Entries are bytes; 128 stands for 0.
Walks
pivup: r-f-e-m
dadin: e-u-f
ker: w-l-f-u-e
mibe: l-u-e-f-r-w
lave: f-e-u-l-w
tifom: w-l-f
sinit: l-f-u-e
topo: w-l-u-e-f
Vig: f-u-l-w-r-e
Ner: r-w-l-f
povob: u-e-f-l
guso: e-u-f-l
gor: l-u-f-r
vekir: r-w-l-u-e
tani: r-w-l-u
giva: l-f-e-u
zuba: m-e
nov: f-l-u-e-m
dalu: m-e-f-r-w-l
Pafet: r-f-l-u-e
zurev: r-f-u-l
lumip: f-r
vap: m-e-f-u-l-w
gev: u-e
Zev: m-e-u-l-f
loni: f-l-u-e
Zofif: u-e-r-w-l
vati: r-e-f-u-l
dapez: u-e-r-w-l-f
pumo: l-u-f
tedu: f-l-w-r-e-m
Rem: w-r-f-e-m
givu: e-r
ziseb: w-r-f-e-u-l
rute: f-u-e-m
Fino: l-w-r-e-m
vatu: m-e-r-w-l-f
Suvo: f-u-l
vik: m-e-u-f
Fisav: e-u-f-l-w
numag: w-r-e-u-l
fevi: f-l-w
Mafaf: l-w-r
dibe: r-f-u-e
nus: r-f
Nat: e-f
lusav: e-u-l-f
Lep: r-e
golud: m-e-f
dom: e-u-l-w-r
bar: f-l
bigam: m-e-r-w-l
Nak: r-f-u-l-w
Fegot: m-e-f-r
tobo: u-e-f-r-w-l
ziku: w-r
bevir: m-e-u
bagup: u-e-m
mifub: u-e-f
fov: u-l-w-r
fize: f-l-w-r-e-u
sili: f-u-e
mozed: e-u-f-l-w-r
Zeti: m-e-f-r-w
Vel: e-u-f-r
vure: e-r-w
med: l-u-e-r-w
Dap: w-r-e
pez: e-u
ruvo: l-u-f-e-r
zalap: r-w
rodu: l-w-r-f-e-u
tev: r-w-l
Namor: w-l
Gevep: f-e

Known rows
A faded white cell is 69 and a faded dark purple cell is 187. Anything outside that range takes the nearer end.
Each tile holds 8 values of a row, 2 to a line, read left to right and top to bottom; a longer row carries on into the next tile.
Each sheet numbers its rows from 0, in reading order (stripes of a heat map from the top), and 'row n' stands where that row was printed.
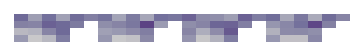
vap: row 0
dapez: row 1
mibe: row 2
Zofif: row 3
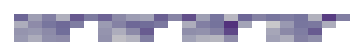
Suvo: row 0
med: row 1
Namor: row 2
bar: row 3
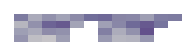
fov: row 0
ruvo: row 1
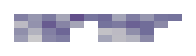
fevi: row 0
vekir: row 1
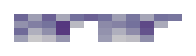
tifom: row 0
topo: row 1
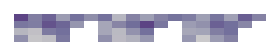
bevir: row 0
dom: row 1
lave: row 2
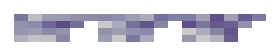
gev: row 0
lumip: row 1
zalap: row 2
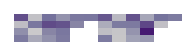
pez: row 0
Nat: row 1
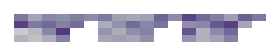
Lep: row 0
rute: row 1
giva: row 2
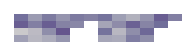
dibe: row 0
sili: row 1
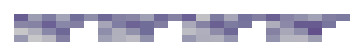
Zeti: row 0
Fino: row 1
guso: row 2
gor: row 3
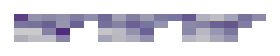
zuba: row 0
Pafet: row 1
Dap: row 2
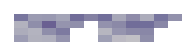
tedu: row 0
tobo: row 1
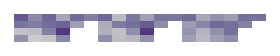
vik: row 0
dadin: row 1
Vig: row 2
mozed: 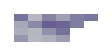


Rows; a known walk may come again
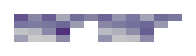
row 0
golud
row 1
vatu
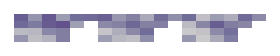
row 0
tani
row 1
dalu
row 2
vure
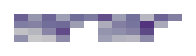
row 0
Zev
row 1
Namor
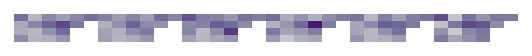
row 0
dom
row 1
nov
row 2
sinit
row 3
ziku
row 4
mozed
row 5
pez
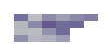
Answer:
Vel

